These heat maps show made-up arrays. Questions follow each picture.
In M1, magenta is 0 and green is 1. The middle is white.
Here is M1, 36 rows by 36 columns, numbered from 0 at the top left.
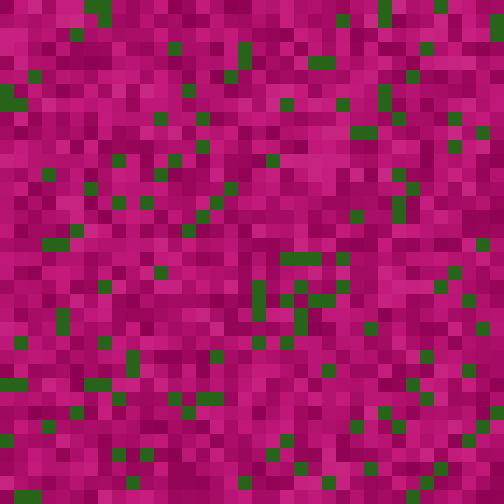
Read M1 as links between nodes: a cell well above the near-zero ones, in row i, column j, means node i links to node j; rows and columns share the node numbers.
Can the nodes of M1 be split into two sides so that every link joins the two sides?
no
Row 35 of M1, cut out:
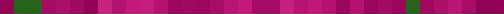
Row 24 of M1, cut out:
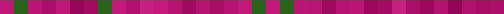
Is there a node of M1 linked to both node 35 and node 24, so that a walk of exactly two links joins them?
yes
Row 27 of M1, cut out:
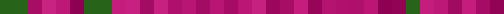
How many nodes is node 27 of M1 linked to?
5
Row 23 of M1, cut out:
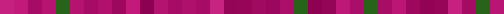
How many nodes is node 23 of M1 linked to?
4
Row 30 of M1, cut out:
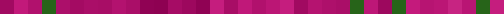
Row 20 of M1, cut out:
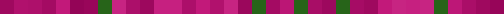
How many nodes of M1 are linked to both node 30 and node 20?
0
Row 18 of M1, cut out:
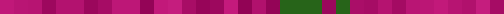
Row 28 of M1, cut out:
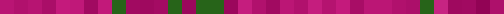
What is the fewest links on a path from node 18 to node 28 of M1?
5
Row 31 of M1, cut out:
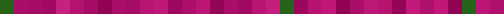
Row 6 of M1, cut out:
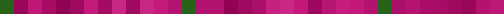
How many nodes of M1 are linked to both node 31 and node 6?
1
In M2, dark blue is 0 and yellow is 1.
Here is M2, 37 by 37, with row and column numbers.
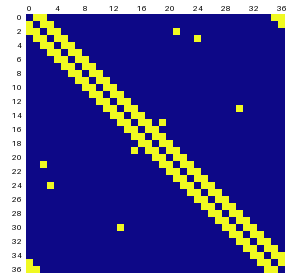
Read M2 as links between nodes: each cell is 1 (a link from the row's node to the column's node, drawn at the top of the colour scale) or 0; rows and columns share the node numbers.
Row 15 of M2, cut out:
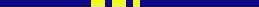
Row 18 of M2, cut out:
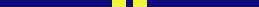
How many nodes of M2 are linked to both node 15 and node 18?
3
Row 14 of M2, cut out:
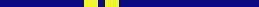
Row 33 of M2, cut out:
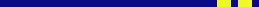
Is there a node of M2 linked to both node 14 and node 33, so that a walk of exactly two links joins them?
no
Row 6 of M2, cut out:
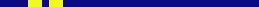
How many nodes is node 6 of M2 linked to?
4
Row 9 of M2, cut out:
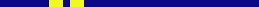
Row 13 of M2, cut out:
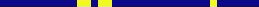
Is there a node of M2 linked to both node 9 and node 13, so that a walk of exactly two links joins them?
yes
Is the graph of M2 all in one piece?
yes
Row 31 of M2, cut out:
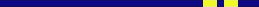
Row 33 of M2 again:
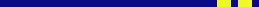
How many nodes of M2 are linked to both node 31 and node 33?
1
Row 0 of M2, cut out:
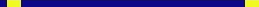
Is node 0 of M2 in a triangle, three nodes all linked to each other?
yes
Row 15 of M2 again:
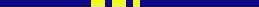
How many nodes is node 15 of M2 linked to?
5
